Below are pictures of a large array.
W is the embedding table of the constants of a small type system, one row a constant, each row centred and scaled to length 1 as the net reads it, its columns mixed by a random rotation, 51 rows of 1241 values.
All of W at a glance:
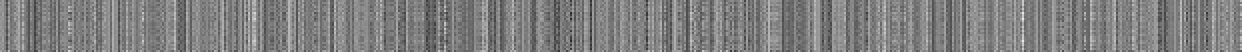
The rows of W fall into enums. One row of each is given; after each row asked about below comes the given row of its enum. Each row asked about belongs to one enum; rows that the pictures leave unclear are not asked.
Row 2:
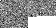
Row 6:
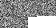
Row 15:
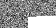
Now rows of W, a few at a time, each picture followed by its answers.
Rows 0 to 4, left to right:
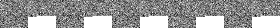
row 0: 2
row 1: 15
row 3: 6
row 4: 2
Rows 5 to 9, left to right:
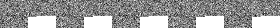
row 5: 15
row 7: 15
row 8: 6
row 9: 2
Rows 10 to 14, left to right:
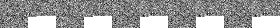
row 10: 15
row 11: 6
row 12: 2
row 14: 2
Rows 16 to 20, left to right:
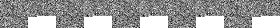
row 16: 6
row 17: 2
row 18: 2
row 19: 2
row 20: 6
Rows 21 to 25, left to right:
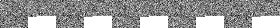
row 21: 2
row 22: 15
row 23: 6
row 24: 6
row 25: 15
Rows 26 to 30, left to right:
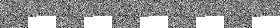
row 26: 2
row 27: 6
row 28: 15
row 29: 6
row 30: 2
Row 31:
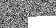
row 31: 15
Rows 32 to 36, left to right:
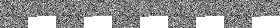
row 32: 6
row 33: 15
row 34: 2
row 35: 6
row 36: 15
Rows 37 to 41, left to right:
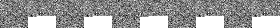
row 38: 2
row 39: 15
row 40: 2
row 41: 2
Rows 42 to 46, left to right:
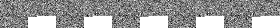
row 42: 6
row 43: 2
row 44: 15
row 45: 2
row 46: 15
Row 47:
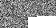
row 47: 6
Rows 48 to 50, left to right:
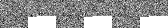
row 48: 2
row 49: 15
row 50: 6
